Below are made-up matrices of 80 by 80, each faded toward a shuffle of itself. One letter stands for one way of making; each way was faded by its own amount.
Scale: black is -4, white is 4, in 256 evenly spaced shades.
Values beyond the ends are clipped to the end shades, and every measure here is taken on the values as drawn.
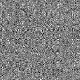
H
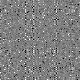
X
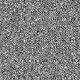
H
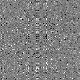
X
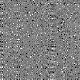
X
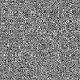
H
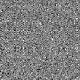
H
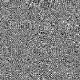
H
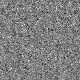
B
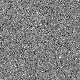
B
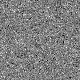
B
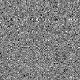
H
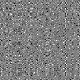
X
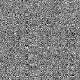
H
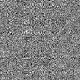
H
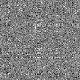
H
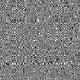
X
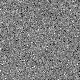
B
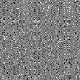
X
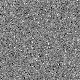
B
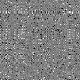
X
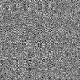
H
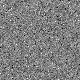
B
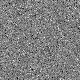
B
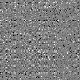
X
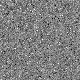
B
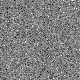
B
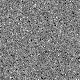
B
